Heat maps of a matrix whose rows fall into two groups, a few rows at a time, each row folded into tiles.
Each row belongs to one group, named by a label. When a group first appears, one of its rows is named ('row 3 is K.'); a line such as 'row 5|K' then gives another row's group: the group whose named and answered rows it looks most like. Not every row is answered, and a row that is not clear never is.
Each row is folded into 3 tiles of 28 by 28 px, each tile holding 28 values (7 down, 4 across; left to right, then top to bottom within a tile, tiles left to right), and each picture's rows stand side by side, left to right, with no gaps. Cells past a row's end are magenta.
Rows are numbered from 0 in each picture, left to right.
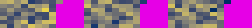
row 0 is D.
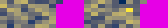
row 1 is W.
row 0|D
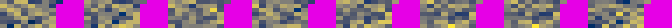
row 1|D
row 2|D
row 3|D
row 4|D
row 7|W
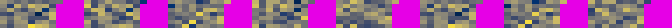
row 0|D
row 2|W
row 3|D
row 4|W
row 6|W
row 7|D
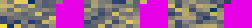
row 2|D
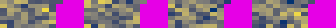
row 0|D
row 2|D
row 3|W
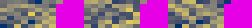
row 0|W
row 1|D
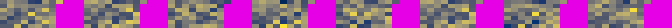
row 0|W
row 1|D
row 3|W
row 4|W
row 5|D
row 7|W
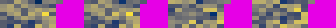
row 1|W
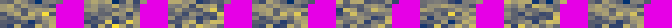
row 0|W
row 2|D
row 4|D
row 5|W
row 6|D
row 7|W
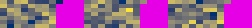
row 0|D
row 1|W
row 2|D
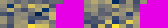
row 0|D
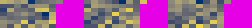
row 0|D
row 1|W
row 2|W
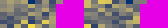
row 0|W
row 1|D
